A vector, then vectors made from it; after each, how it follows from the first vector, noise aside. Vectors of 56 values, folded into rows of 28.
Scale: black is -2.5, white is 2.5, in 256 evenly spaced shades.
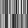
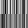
wrapped around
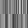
shrunk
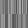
shrunk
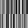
sign-scrambled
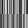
wrapped around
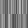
shrunk
